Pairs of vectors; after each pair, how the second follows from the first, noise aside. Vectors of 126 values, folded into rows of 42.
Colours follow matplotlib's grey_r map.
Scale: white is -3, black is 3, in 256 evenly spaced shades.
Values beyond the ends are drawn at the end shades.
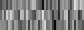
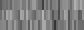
shrunk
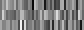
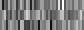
reversed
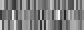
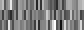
wrapped around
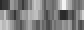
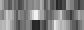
wrapped around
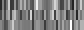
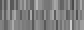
shrunk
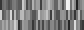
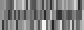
wrapped around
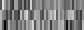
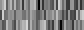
wrapped around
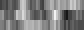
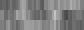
shrunk
